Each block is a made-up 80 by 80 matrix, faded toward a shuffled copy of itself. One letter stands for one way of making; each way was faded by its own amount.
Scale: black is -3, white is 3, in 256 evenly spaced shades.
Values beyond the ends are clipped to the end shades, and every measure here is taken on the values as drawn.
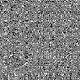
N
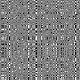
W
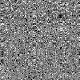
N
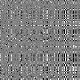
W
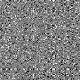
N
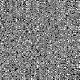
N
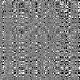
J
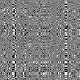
J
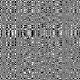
J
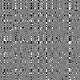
W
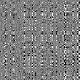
J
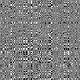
J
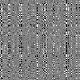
J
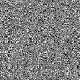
N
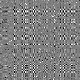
W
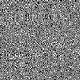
N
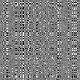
W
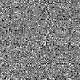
N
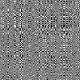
J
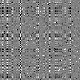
W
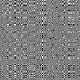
W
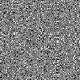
N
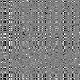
W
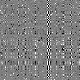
W
